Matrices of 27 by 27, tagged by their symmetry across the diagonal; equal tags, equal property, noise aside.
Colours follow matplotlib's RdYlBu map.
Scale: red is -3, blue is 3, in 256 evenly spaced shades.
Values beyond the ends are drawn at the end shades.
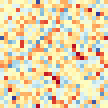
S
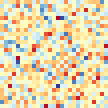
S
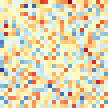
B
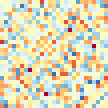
S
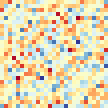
S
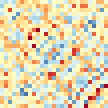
S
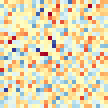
B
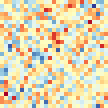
B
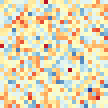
S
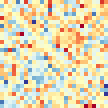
B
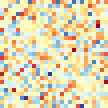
B
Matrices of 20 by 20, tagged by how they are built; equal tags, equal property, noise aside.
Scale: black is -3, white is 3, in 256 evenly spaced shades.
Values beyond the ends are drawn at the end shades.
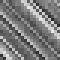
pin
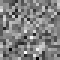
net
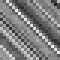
pin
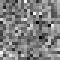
net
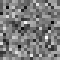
net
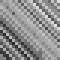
pin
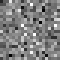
net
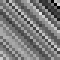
pin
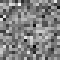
net
